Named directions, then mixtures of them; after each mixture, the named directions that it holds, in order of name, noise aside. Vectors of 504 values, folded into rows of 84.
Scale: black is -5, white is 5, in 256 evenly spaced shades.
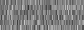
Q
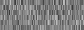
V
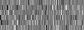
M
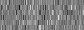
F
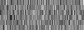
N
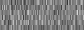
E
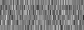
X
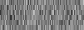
F, N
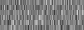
E, M, X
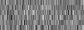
N, Q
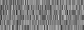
F, Q, X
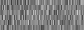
E, N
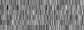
E, M, N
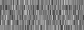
X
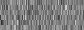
E, F, M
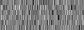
F, V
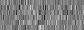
F, V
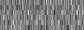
E, M, X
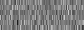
M, Q, V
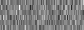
F, N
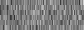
N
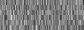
E, N, Q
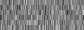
F, M, X
